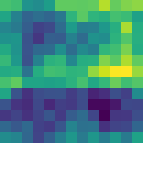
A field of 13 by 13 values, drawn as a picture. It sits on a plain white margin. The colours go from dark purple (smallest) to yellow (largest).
Stripes: horizontal, repeating 2 times. Seam: horizontal, 60% of the way down, the top part higher. Grain: streaks across.
